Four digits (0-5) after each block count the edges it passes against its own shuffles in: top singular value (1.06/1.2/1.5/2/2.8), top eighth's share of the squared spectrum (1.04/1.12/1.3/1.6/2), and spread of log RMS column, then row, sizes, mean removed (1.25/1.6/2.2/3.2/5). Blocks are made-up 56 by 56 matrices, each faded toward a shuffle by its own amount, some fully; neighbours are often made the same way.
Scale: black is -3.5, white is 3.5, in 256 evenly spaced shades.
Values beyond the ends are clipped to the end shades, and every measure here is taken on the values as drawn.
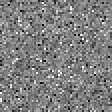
0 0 0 0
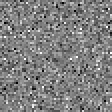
0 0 0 0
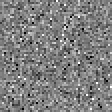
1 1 2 0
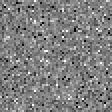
0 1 0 0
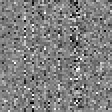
2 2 3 0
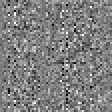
2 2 3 0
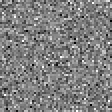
0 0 0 0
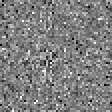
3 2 1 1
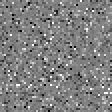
0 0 0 0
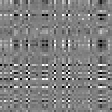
5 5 4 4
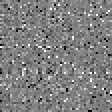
3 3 1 1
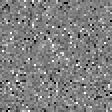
2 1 0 0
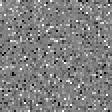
0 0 0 0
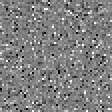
2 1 0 0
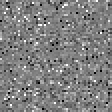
3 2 0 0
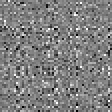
4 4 2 2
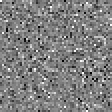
3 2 1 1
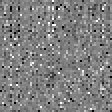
4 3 1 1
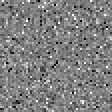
3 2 0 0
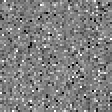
2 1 1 0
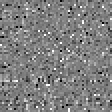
3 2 1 1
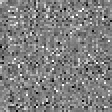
4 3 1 1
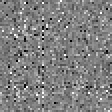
2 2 2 2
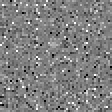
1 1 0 0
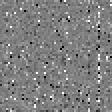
2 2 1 0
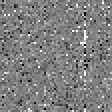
2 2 2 0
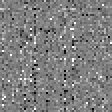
2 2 2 1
